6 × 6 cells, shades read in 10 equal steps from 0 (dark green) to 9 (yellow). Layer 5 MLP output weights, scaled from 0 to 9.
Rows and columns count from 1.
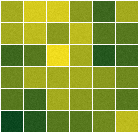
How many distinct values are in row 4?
3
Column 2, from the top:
8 7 3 6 2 1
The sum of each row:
35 31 23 31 23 18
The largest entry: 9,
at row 3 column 3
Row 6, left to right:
0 1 3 3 4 7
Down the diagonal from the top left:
6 7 9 6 4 7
